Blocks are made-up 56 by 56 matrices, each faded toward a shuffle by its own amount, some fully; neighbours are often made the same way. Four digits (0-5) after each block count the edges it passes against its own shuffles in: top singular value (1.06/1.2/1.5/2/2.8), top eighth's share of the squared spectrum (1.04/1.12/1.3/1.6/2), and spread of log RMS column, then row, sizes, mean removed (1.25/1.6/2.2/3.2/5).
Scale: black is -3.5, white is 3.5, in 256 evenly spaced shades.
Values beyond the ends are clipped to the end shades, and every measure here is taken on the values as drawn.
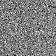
1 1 0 0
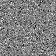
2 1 0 0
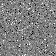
0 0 0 0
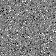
0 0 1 0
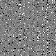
3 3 2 2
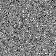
0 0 0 0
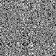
3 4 2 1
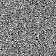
2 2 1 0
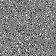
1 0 0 0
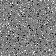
0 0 0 0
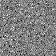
2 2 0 0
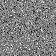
0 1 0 0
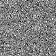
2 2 0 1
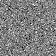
2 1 0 0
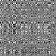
4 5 3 3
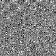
3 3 1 1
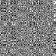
4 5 3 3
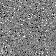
0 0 0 0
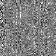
3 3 3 0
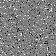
0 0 0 0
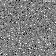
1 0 0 0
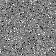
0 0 0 0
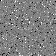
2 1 0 0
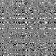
4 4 2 3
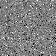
2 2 0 1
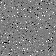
0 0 0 0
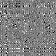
4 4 2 2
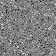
2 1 0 0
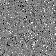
2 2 0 0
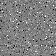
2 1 0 0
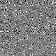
3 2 0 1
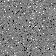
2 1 0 0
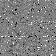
3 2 0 1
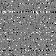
3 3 0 2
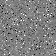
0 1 0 0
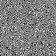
1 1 0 0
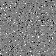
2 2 0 1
